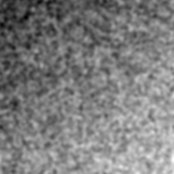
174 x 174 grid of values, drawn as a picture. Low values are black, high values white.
The ninth with the highest average is the bottom right. The values follow a bell shape. The field climbs toward the bottom right. The top left is the ninth with the lowest average. No regular stripes run through it.
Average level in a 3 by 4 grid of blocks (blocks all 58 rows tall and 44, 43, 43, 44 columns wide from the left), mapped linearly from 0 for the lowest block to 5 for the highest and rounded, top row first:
0122
1234
3345
